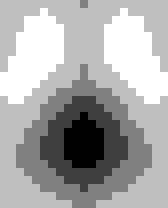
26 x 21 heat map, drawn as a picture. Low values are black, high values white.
There are no regular stripes. It is mirror symmetric from left to right. The ninth with the lowest average is the bottom middle.
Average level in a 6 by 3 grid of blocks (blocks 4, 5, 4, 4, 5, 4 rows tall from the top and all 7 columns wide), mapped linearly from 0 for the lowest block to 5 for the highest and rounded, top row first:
444
545
535
303
303
424
